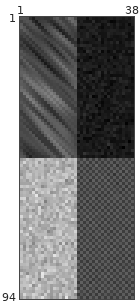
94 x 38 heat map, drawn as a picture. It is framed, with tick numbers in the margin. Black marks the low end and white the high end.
It is made of 2 by 2 panels. Panel 1,1: low, slanting down to the right. Panel 1,2: very low, fine-grained, faint in contrast. Panel 2,1: high, fine-grained. Panel 2,2: low, checkered.
